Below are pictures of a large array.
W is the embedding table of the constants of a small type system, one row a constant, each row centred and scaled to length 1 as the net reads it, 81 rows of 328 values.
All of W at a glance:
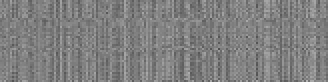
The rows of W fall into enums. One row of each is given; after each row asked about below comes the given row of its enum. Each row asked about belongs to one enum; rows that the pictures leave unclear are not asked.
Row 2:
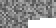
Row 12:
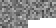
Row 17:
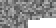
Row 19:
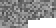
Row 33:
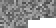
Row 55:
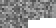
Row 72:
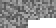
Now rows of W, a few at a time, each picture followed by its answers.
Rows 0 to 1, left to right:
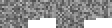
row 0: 55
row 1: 2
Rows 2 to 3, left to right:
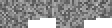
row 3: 33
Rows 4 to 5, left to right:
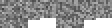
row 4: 55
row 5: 72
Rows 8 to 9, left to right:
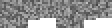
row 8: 72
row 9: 17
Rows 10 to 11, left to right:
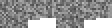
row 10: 2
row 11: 55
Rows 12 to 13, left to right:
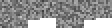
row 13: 72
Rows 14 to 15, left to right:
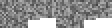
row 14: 2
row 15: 17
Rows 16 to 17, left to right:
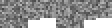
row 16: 55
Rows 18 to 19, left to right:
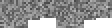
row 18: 33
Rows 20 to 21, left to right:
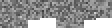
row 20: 12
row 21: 19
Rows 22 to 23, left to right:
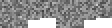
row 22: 12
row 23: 33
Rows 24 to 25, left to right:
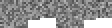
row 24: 33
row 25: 12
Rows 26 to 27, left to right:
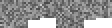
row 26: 33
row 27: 2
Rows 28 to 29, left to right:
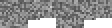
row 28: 19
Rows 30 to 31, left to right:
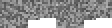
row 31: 19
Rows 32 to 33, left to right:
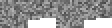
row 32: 17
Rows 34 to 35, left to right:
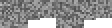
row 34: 19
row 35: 72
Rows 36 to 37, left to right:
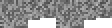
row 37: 33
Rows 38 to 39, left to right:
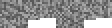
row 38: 72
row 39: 2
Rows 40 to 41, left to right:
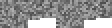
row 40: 17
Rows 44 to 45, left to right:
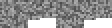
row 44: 17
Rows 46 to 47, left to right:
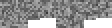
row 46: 19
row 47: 17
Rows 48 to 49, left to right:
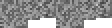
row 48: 33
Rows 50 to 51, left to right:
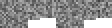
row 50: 2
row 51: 12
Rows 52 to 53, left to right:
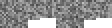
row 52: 2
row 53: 55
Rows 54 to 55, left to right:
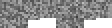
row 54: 72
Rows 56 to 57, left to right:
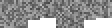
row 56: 33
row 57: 2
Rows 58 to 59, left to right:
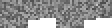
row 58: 72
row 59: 33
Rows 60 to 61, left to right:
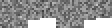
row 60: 12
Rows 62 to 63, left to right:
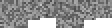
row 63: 72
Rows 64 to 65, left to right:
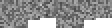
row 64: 33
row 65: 72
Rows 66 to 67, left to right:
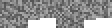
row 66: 72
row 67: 2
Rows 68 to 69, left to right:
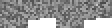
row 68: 72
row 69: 33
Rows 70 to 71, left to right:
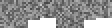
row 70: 33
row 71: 2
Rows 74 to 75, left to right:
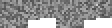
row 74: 72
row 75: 33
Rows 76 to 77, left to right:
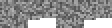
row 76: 17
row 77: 72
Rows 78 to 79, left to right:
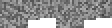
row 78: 72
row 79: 33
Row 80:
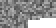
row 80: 17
